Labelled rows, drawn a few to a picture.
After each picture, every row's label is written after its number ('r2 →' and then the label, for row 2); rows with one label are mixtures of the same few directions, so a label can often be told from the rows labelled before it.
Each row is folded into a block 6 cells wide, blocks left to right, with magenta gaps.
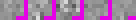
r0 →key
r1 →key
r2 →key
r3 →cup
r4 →key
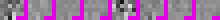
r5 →key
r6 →key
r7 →key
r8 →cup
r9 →key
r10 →key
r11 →key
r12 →cup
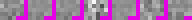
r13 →cup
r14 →cup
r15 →cup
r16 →key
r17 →cup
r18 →key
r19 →cup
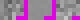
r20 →key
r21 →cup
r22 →cup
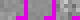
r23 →cup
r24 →cup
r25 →key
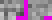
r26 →cup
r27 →cup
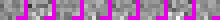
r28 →key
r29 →cup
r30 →cup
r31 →key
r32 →cup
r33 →cup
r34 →cup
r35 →key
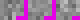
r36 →key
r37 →cup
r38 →key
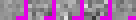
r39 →key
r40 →cup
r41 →key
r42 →cup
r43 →key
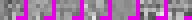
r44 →key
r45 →key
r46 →cup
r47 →key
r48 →key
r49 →cup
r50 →cup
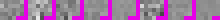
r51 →cup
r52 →key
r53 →key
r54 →cup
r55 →key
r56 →cup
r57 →cup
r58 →key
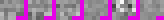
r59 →cup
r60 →cup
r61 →cup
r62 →cup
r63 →key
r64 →key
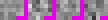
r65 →cup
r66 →key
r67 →key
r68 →key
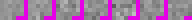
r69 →key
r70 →key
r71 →key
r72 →cup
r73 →cup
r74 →key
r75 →cup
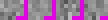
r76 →cup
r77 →key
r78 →key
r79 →key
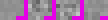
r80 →cup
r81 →key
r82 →cup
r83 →cup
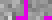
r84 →key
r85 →cup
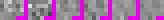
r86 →key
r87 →cup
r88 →key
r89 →key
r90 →key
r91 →key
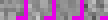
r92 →cup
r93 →key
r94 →key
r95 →key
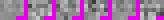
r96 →key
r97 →cup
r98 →key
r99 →key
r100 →key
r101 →cup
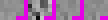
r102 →cup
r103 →key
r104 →key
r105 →key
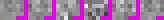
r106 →key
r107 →key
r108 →key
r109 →cup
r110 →key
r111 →key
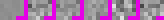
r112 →key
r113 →cup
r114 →cup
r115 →key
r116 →key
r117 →cup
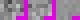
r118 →key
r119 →cup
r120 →key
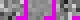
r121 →cup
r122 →cup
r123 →key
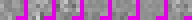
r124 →key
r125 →key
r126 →key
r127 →cup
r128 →cup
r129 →key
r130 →key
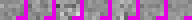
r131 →cup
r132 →key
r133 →cup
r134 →cup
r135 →key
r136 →cup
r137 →cup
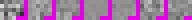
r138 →cup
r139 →key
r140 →cup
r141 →key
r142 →cup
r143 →key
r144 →cup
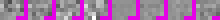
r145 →key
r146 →cup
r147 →cup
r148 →key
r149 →cup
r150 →cup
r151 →key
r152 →cup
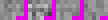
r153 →key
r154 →cup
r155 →cup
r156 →key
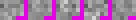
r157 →cup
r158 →key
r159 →key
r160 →cup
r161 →key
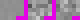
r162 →cup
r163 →cup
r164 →key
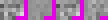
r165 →cup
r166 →key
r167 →cup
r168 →key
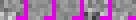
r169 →cup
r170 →cup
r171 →key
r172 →cup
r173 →cup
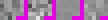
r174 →key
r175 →cup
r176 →cup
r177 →key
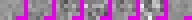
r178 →key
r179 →cup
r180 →key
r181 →cup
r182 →key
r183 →key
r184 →key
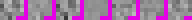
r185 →key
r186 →key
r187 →key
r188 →cup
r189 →cup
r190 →cup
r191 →key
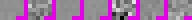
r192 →cup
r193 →cup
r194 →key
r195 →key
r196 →cup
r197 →key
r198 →cup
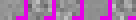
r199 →key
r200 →key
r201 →cup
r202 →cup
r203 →key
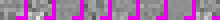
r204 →cup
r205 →cup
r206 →cup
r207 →key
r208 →cup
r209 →cup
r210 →cup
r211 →cup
